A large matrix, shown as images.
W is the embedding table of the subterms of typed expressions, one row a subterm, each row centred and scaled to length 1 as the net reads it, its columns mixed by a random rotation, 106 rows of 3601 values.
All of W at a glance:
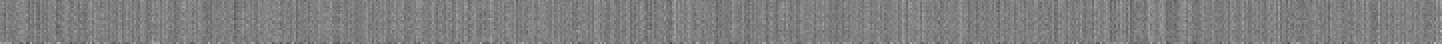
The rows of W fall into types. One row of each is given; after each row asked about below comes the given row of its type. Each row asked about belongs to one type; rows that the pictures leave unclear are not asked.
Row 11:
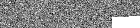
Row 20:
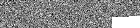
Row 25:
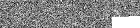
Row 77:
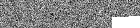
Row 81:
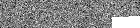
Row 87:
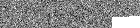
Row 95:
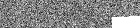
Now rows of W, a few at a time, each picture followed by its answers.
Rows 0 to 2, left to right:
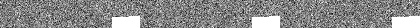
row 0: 81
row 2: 95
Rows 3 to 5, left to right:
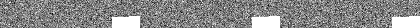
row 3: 11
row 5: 87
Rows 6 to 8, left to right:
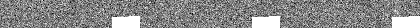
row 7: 11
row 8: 25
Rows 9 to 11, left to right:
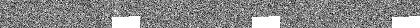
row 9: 25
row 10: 95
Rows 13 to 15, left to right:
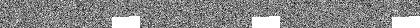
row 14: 87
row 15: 25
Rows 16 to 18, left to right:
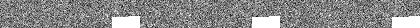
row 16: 25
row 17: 20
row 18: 20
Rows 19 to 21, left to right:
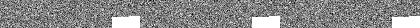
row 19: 95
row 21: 11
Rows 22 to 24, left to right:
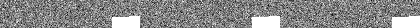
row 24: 77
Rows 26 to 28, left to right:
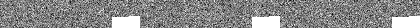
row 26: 77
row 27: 25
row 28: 20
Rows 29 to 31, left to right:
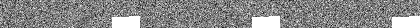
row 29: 81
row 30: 81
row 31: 20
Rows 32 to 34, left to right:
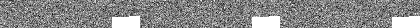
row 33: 25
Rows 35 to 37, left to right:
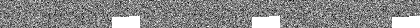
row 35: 87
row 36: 87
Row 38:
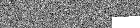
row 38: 11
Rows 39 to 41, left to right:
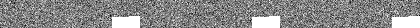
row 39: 11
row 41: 77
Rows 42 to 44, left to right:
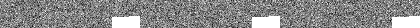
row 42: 25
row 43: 77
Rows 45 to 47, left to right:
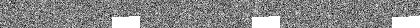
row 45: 11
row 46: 25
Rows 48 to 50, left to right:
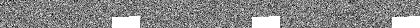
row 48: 20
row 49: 95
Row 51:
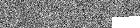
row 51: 20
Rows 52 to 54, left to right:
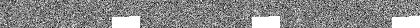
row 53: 25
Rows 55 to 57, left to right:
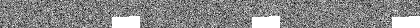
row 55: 87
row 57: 25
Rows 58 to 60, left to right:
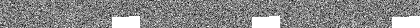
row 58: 11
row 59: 87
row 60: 11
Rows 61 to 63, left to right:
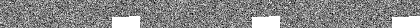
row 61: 11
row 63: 11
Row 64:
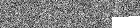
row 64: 25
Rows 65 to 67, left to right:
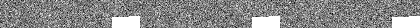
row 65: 20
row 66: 81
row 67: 11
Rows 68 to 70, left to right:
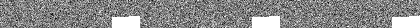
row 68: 77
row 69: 11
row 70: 87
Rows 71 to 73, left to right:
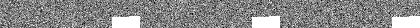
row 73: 87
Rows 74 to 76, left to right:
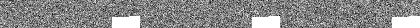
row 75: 77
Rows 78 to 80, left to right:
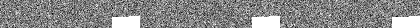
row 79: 95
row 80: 20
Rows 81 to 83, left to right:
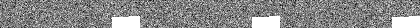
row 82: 20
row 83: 81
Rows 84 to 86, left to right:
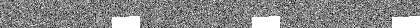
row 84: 77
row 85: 81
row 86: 11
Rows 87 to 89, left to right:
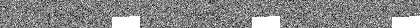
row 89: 20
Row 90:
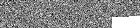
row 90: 20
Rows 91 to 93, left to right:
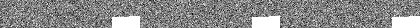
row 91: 87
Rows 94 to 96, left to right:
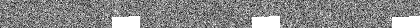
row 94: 25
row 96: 20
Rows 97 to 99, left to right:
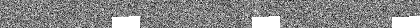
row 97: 95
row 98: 25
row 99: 20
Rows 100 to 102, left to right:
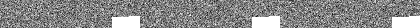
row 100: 95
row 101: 20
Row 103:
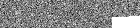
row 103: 95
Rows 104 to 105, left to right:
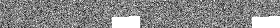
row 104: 81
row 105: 25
